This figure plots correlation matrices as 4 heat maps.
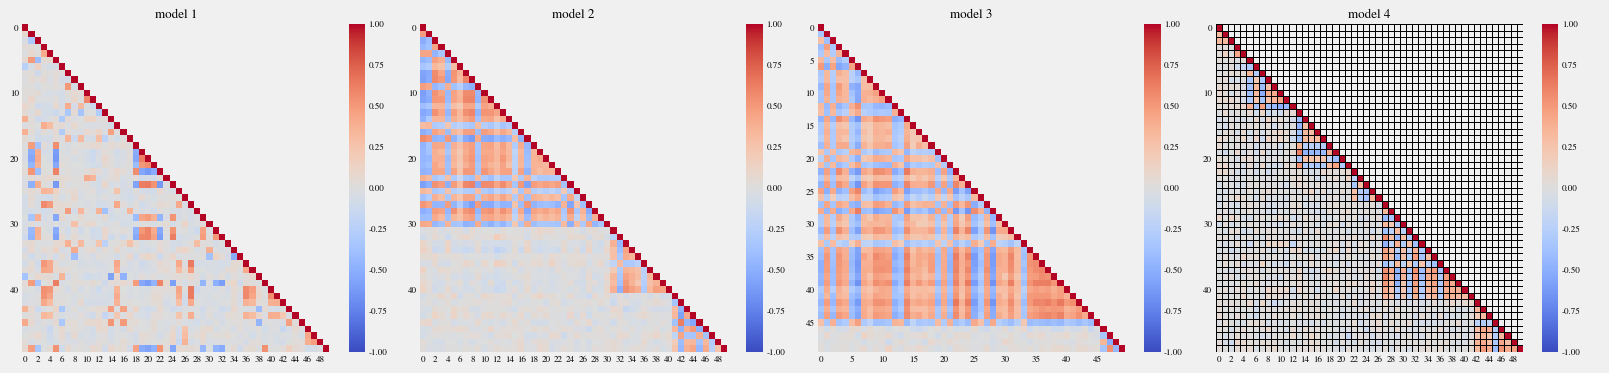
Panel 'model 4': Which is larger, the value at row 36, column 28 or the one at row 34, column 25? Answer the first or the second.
the second
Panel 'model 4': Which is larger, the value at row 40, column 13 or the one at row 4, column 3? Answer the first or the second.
the second
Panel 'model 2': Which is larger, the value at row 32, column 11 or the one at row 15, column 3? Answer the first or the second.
the first
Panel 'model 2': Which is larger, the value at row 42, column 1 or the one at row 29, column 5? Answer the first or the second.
the second
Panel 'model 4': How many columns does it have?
50
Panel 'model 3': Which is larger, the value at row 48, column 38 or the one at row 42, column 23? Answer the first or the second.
the second
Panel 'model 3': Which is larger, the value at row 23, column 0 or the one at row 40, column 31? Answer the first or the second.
the second
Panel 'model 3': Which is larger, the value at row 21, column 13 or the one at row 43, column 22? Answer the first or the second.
the second
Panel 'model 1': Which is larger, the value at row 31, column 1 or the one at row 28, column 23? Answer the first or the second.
the second
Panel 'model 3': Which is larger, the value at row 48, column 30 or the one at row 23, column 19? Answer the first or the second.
the first
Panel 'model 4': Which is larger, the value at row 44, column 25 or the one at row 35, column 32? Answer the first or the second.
the second
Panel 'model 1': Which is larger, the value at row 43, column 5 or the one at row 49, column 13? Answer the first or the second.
the first
